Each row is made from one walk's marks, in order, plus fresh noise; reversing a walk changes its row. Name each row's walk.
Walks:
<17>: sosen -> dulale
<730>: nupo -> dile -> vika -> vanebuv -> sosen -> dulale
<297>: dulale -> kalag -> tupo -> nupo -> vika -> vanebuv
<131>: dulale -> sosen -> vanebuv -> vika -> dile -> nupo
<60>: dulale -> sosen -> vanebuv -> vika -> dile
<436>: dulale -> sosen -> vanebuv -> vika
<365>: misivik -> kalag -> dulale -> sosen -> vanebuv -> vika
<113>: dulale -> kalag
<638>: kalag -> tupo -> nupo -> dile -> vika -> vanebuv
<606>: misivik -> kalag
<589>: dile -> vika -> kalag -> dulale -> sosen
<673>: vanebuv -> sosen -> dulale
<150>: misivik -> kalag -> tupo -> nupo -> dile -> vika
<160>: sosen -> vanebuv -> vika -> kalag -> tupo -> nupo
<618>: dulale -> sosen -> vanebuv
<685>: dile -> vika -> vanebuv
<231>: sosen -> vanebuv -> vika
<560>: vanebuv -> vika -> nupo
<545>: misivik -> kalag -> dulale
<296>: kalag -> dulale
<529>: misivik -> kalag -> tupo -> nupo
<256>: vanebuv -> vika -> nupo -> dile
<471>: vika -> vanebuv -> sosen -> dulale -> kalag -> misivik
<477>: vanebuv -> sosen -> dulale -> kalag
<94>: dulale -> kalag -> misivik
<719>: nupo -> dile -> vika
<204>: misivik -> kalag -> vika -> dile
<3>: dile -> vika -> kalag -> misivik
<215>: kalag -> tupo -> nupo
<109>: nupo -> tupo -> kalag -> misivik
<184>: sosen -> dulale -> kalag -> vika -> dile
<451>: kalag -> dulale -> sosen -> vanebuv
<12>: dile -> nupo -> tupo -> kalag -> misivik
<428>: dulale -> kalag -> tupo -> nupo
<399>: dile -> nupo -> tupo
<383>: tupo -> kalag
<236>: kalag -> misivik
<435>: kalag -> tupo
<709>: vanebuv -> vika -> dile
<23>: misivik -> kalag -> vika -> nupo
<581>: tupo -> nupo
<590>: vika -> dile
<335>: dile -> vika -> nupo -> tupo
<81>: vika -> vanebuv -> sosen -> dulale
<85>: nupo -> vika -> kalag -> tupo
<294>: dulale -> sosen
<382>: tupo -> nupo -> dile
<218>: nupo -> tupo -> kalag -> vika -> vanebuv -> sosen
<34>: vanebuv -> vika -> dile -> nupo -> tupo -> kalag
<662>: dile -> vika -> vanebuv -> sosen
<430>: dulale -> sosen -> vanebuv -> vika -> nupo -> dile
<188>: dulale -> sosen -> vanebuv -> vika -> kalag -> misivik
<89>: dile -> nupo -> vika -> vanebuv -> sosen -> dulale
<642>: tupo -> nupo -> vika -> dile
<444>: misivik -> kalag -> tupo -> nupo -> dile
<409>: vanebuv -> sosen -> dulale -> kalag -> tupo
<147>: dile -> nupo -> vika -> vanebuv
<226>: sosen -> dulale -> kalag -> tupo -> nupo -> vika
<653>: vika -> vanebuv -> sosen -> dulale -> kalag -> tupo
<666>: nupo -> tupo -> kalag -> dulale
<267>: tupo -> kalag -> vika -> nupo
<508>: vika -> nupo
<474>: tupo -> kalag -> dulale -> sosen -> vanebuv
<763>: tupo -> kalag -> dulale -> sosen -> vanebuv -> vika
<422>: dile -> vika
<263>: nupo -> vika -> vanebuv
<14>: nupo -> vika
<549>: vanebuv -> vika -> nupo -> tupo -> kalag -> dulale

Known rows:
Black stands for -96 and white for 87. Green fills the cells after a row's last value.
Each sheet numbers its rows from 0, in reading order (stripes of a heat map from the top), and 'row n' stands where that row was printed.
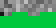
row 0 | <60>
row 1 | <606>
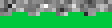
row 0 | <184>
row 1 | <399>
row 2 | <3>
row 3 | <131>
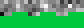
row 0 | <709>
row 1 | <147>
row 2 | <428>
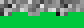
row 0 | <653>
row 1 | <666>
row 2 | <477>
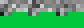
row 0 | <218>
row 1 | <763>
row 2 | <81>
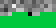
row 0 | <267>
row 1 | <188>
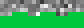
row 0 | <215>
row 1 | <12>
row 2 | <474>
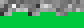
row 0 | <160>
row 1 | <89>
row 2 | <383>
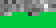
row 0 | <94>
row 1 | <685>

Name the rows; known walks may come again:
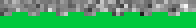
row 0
<263>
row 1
<296>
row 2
<236>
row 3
<204>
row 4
<474>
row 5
<730>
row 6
<335>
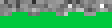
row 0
<17>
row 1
<294>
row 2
<529>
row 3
<422>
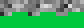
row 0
<430>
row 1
<89>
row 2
<184>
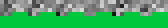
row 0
<589>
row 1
<763>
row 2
<218>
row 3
<590>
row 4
<409>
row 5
<85>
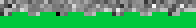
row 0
<653>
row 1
<508>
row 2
<662>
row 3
<215>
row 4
<451>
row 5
<428>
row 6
<160>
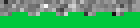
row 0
<113>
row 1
<399>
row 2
<642>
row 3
<231>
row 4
<673>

